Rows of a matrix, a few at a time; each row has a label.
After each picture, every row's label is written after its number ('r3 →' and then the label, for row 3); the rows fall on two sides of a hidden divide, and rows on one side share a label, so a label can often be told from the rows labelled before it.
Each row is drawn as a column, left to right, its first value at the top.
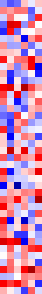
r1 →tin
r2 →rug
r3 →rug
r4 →rug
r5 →rug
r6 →rug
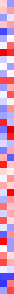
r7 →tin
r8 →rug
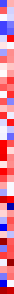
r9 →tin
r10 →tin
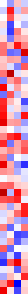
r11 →rug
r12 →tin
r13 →rug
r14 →rug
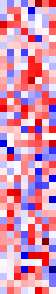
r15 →rug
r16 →rug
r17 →rug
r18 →rug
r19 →tin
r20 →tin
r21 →tin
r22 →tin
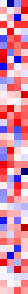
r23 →tin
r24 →rug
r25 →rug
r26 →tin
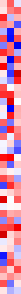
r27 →rug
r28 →tin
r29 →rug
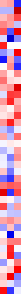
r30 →rug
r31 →tin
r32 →rug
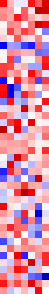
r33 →rug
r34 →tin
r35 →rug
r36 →rug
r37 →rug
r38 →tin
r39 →tin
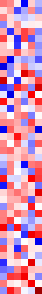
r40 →tin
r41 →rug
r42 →rug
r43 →rug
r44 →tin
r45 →rug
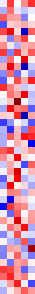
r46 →rug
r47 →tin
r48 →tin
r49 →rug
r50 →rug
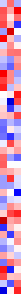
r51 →rug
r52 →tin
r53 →tin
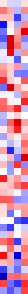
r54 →tin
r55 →rug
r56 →rug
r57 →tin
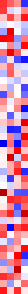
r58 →rug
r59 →rug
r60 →tin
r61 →rug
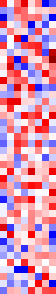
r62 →tin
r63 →tin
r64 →rug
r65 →tin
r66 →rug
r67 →tin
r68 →tin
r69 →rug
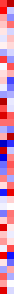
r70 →tin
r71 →rug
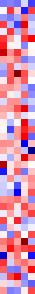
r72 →rug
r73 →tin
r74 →tin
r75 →rug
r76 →rug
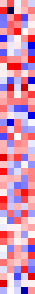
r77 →tin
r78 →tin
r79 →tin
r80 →rug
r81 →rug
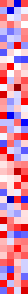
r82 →tin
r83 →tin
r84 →rug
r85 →tin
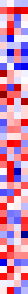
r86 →tin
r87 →tin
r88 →rug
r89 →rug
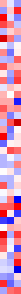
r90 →rug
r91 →rug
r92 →tin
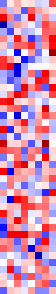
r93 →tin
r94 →tin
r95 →rug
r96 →rug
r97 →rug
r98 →rug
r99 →tin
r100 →rug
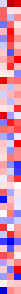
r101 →tin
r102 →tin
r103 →tin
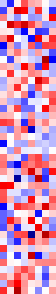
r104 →rug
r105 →rug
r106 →rug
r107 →tin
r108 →tin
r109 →rug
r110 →tin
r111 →rug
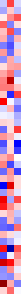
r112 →rug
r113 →tin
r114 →rug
